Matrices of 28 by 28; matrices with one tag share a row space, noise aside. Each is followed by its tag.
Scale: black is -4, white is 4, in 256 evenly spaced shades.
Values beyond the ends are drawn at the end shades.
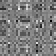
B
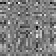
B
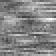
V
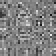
B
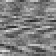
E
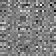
B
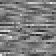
E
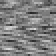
E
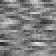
E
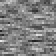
E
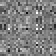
B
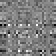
B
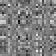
B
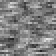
E
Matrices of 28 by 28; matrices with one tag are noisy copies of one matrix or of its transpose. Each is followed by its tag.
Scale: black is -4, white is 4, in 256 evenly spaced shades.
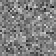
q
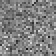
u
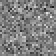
q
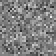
q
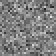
q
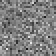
u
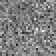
u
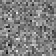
q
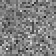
u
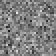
q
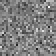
u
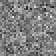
q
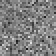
u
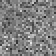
u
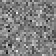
q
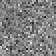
u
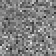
u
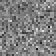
u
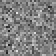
q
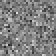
q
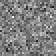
q
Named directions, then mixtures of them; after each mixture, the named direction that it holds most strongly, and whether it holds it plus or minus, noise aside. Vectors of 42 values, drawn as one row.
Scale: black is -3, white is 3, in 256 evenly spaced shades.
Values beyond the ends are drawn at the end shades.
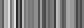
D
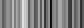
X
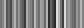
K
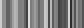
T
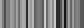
K, minus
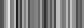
D, plus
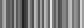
X, minus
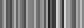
K, plus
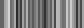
D, plus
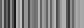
D, minus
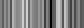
X, plus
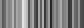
X, plus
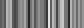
T, minus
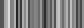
D, plus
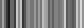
D, minus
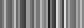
K, plus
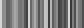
T, plus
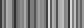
T, minus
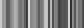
T, plus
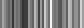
X, minus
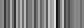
K, minus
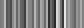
K, plus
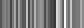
K, plus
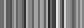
K, plus
